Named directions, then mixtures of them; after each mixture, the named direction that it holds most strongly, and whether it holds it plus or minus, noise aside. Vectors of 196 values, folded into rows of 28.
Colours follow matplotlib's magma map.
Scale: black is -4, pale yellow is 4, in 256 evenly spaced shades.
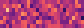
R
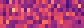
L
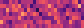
R, plus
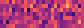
L, minus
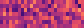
L, minus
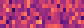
R, plus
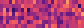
L, minus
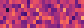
R, minus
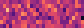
R, plus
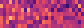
L, plus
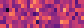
R, minus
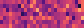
R, minus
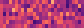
L, plus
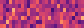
R, minus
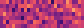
L, minus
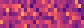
R, plus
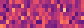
R, minus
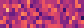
R, plus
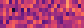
L, minus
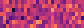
L, minus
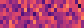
L, minus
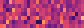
R, minus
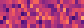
R, minus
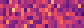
L, plus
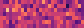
L, plus
